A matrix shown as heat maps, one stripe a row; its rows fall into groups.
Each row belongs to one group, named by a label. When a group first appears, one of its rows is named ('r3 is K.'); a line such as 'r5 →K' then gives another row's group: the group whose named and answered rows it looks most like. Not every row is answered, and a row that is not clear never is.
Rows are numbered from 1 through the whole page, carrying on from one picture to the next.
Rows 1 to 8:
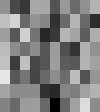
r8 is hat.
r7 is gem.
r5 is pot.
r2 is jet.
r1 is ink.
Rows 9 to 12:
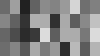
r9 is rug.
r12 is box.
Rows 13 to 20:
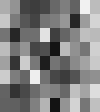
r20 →ink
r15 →ink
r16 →gem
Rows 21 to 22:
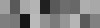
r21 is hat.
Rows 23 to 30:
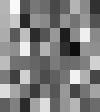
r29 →gem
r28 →hat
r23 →jet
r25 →pot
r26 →pot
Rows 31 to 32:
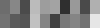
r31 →box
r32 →ink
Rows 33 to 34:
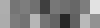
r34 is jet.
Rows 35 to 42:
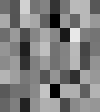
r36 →hat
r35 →hat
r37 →box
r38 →rug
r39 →rug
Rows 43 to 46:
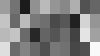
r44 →pot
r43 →rug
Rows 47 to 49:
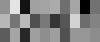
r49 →box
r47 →rug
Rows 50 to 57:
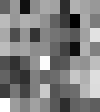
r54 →ink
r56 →ink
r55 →ink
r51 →pot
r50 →box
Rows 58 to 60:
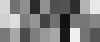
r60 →box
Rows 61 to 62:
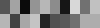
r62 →hat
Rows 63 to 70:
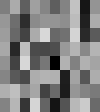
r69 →jet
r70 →jet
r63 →rug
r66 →hat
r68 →box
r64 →rug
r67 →hat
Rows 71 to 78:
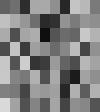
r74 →rug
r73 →hat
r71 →box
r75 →pot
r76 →pot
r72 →gem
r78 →jet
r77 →box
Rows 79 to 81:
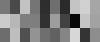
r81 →rug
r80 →pot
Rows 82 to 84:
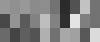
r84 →ink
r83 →box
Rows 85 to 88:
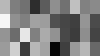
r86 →jet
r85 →gem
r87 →pot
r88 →jet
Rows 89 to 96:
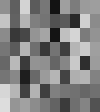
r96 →jet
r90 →pot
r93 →rug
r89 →hat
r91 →ink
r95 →jet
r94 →box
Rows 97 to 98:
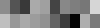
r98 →pot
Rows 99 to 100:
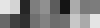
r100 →ink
